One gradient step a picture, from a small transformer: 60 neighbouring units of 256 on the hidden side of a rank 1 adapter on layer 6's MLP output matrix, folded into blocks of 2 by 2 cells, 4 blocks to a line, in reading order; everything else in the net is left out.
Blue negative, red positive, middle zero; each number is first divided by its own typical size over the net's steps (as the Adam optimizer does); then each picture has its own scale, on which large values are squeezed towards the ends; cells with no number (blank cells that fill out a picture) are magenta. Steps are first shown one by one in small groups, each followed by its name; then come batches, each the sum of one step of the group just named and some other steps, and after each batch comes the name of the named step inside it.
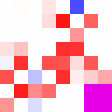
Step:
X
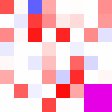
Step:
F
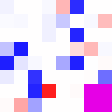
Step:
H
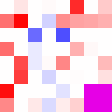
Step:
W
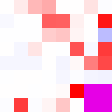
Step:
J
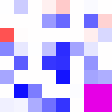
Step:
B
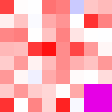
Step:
X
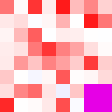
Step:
X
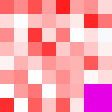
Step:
F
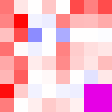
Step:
W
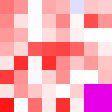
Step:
X
